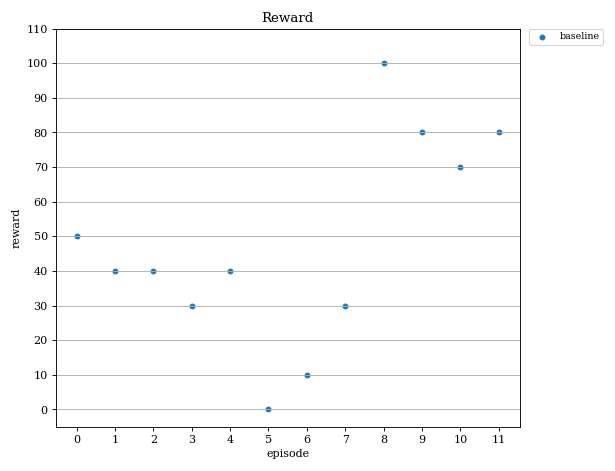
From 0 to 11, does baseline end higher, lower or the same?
higher
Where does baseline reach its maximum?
8
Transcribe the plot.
Title: Reward
x-axis: episode, ticks 0 1 2 3 4 5 6 7 8 9 10 11
y-axis: reward, ticks 0 10 20 30 40 50 60 70 80 90 100 110
Legend: baseline
Values:
baseline: 50 40 40 30 40 0 10 30 100 80 70 80
